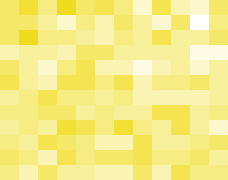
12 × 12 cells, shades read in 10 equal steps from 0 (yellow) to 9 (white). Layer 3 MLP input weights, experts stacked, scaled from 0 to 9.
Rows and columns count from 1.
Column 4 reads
0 7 4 6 4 2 4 3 1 3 2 5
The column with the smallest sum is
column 4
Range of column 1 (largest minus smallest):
4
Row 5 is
3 5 7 4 2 6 6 8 6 5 7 5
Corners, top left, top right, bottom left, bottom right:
3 3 4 4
